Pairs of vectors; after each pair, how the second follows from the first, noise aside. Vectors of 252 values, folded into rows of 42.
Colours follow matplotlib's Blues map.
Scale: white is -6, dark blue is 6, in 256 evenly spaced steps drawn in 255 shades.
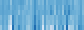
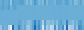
partly zeroed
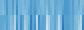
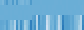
partly zeroed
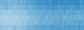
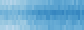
wrapped around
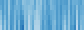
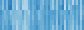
wrapped around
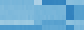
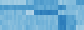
wrapped around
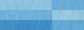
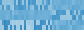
sign-scrambled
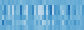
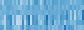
wrapped around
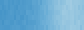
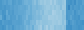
wrapped around
